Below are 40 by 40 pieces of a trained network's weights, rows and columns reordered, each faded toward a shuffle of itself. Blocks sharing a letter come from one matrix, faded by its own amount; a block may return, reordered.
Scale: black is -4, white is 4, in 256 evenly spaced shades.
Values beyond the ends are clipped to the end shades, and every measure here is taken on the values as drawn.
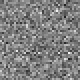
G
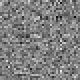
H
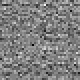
G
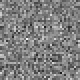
G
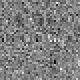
H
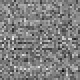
G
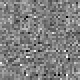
H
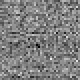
G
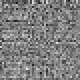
G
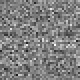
G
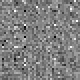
H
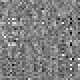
H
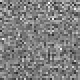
G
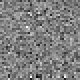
H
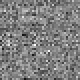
G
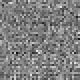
G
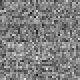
G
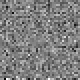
H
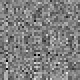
H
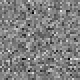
H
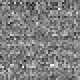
G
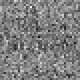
G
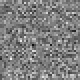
G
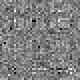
H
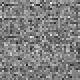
G
